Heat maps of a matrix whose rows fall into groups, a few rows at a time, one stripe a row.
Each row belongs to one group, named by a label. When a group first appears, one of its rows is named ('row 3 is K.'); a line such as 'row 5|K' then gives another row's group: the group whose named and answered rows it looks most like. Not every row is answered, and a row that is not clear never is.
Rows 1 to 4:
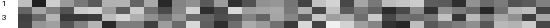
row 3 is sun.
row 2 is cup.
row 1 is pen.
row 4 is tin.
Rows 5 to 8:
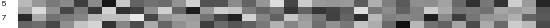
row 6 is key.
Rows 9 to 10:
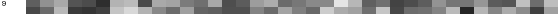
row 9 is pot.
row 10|sun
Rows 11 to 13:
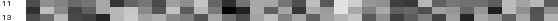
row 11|tin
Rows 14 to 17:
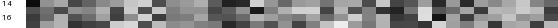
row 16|tin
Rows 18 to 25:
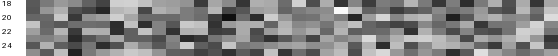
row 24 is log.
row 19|pot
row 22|cup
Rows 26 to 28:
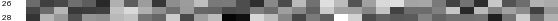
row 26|pen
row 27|sun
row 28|pot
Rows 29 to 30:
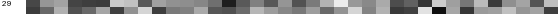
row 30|tin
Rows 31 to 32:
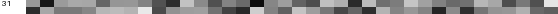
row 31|pen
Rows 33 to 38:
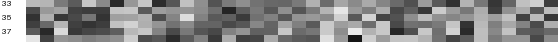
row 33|cup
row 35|log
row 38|pen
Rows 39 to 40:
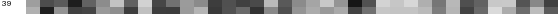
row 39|pen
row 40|pen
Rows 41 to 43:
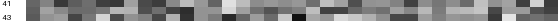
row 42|key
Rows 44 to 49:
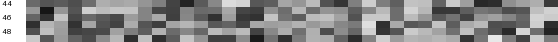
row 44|key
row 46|pen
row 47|log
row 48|key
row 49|pen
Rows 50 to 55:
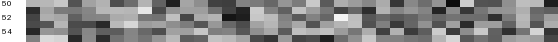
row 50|cup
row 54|log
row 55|key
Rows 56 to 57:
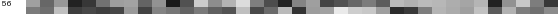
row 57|sun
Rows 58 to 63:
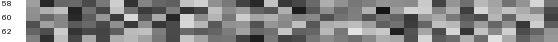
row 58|pen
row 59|key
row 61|log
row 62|sun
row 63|pen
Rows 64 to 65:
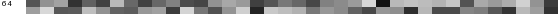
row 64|key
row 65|cup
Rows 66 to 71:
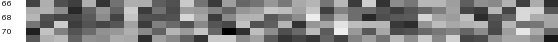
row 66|log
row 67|cup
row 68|cup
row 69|sun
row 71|key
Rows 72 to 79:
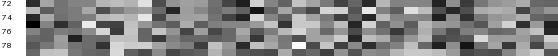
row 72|tin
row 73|pen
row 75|log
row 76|cup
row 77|pen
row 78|pot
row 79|key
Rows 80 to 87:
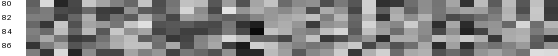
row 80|log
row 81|log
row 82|log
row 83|pen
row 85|key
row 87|pen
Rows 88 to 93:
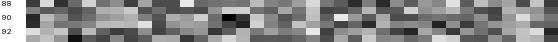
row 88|log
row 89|key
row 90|tin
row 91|tin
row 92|cup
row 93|key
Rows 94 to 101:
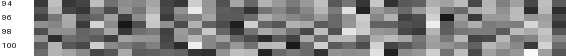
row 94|log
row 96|tin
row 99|pen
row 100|log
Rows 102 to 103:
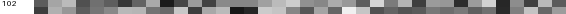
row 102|log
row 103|pot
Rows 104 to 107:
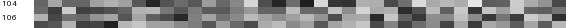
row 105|sun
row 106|cup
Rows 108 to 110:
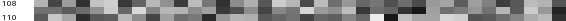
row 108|cup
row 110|key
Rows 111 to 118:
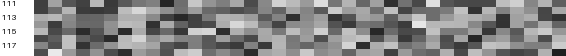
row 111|log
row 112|sun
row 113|key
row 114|key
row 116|pot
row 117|pen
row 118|log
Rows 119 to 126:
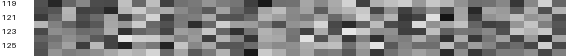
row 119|pen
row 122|key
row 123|tin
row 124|pot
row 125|log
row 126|pot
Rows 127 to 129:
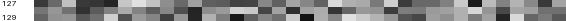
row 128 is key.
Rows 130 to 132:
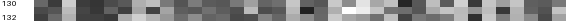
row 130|sun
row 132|sun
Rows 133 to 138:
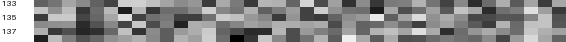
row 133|pot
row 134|cup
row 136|cup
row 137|pen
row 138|tin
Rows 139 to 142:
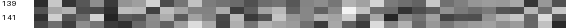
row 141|log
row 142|log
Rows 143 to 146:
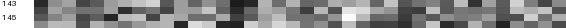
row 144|tin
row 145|pot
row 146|cup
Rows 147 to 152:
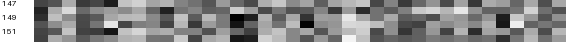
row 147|pot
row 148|key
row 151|pot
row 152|pot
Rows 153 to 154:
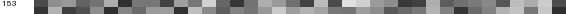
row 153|tin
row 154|log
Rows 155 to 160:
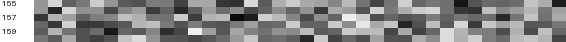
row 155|cup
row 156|pen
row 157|pot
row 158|sun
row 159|log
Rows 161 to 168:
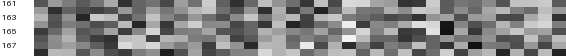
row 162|pen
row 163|cup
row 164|pen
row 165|tin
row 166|pot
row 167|pot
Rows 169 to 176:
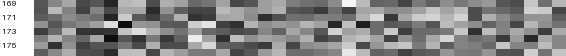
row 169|pot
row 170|key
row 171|key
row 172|cup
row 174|log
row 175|pen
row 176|pot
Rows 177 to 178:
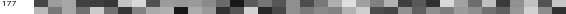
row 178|cup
